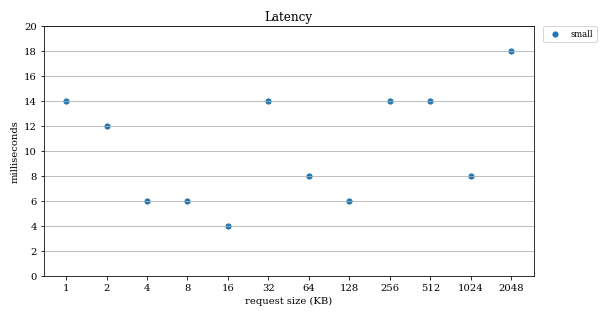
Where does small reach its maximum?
2048
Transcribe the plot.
Title: Latency
x-axis: request size (KB), ticks 1 2 4 8 16 32 64 128 256 512 1024 2048
y-axis: milliseconds, ticks 0 2 4 6 8 10 12 14 16 18 20
Legend: small
Values:
small: 14 12 6 6 4 14 8 6 14 14 8 18
